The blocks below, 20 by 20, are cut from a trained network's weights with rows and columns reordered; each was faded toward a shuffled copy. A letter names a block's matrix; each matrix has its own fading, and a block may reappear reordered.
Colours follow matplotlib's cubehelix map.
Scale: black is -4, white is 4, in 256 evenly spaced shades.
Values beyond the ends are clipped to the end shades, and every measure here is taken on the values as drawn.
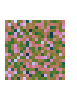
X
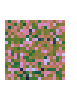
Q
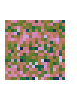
Q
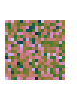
X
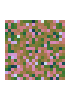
X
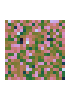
X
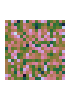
Q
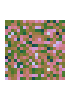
X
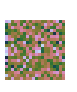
X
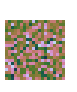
X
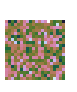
Q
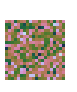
X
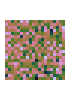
Q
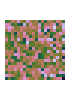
X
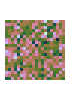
X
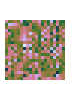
X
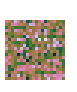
Q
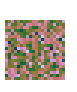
X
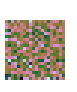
Q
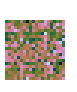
Q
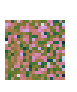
X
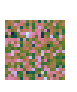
Q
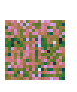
Q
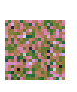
X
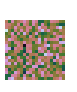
X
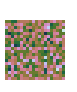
X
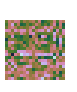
Q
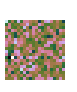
Q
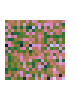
Q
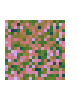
X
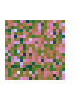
X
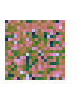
X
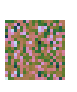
X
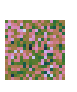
X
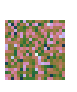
X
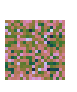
Q
